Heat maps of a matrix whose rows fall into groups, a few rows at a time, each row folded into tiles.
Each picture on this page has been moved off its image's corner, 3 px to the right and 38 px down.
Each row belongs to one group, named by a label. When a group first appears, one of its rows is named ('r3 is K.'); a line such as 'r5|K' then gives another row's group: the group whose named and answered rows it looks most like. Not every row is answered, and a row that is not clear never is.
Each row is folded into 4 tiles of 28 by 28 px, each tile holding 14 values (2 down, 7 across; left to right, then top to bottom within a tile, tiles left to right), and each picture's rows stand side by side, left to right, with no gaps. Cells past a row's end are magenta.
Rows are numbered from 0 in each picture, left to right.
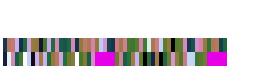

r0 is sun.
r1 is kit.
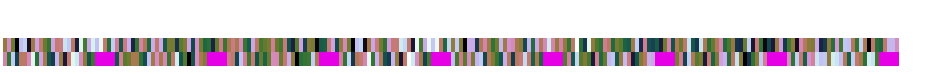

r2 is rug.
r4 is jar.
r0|jar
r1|rug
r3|jar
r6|rug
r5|rug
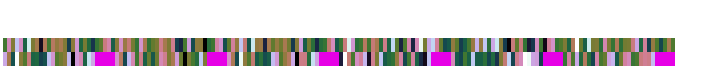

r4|kit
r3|sun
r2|rug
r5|rug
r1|rug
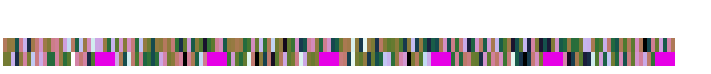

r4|rug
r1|rug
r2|kit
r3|rug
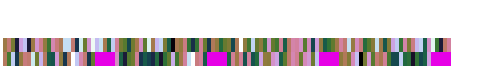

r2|rug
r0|jar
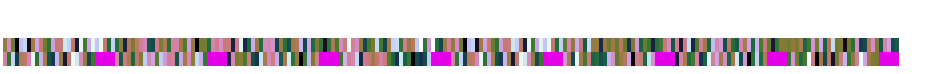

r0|jar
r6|rug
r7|kit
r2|rug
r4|jar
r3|sun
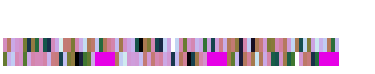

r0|sun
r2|jar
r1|sun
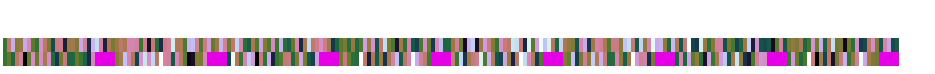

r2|sun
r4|jar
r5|jar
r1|sun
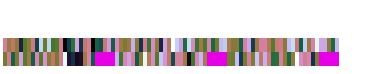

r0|rug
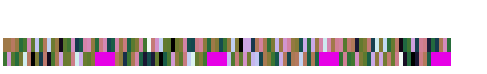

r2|jar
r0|kit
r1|kit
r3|rug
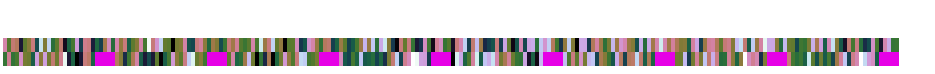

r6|jar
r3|kit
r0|rug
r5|jar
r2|kit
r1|kit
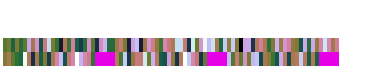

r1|jar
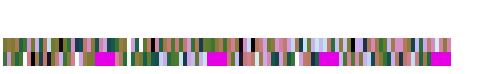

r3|jar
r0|kit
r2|jar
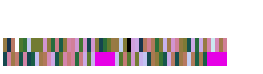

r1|jar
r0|rug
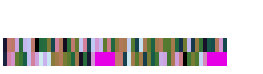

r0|sun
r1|rug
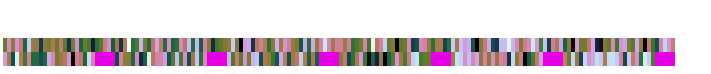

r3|kit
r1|rug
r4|sun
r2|jar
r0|rug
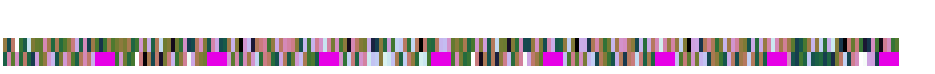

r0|rug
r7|kit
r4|kit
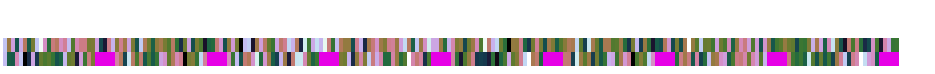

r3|jar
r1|rug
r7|kit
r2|jar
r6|rug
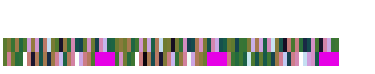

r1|kit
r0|kit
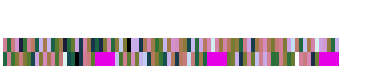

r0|rug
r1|jar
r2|jar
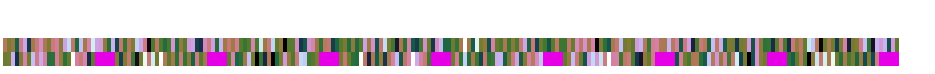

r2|kit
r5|sun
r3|kit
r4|rug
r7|sun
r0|jar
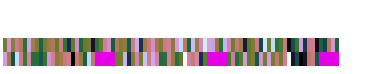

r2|rug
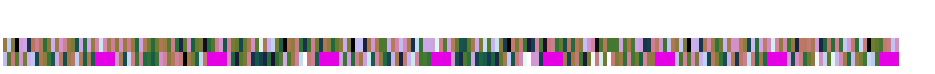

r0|jar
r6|jar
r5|sun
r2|kit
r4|kit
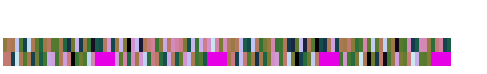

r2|rug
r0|rug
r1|jar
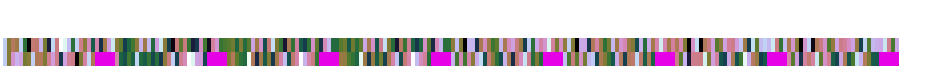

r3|kit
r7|jar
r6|jar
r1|kit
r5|jar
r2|kit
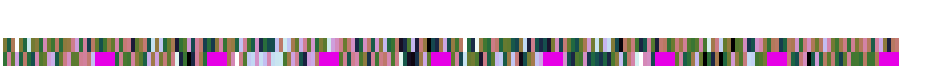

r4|rug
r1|rug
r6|kit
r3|rug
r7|sun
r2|sun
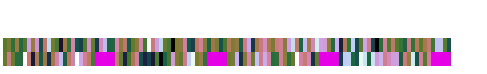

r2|jar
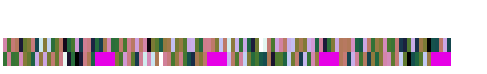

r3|rug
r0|rug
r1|sun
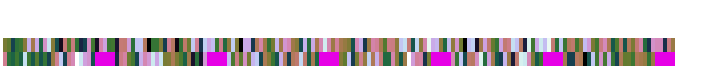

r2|jar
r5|sun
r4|jar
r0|kit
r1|sun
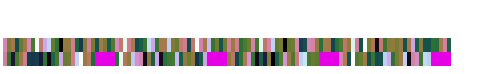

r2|kit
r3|rug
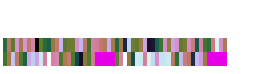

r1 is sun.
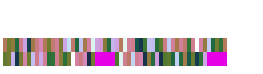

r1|sun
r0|jar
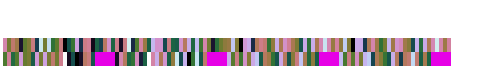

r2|jar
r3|jar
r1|rug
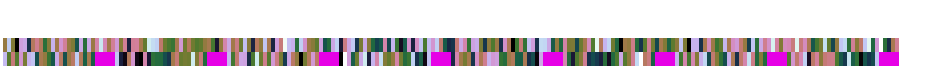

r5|kit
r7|sun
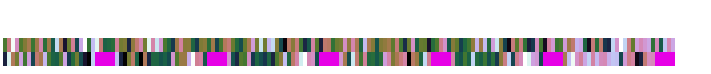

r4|kit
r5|sun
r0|sun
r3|rug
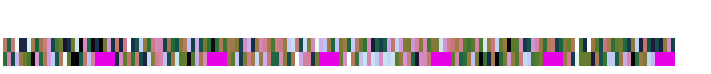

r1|rug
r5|rug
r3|sun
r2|jar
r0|rug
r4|kit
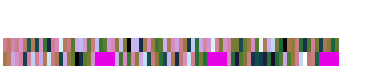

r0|sun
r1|jar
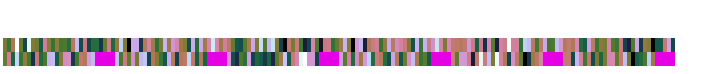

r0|rug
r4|sun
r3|jar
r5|rug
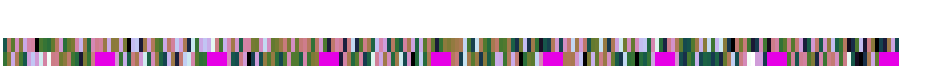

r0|sun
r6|kit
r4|rug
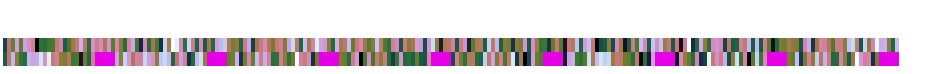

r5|sun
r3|sun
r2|jar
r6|rug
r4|rug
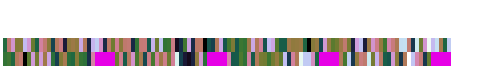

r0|sun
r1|rug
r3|jar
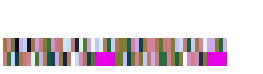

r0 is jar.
